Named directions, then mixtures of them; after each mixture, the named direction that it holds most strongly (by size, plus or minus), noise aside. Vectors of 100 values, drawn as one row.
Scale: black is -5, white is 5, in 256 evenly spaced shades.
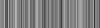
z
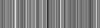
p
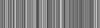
p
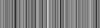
p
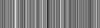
p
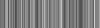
z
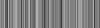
z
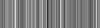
p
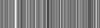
p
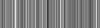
p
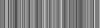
z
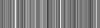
p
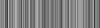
z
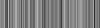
z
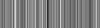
p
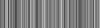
z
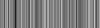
z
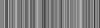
z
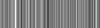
p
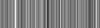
p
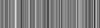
z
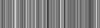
p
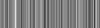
z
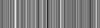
p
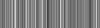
p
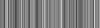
z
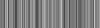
z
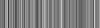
z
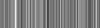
p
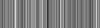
p
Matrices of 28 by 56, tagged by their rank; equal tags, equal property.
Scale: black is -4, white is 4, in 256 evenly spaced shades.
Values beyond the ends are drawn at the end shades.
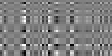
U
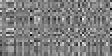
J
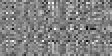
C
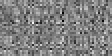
C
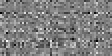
C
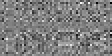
C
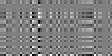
U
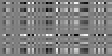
U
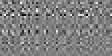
J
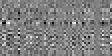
J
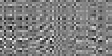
J
